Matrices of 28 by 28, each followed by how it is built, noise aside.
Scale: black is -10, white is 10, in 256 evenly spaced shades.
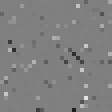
sparse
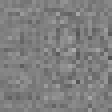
low rank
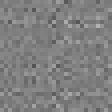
low rank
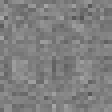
low rank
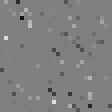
sparse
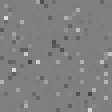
sparse
